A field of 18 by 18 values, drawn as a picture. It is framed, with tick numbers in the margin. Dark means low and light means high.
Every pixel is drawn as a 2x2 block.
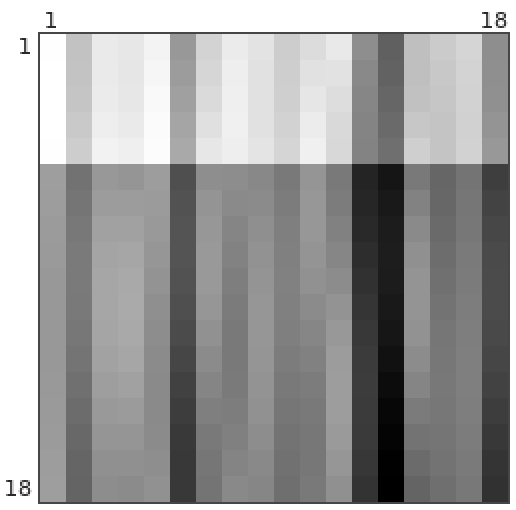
The histogram is bell-shaped. Streaks run downward. The top part is higher, up to a seam about 30% of the way down.
